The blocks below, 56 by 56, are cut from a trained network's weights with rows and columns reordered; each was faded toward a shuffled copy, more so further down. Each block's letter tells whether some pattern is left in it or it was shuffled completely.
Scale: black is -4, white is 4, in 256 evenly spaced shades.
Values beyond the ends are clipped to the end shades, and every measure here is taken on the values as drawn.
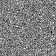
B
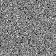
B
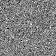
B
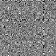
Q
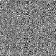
Q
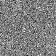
B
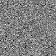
Q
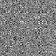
Q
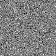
B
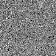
Q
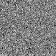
Q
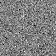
B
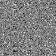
Q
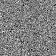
B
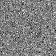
B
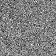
B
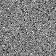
B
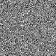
Q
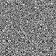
Q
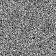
B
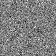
B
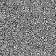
Q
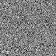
Q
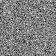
B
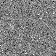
B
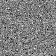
B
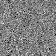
Q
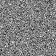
B
